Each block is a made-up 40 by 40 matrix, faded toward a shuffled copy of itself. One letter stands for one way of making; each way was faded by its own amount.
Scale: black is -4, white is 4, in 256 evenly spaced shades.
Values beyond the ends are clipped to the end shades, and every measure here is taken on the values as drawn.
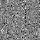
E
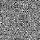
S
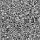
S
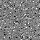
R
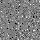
R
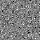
E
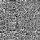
S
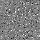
R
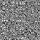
S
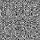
S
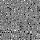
R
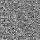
S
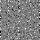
E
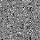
E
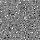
R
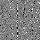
E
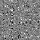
R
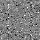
R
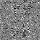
E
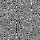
E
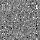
E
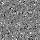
R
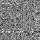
S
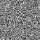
S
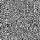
S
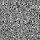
S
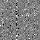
E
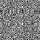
S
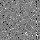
R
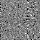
E
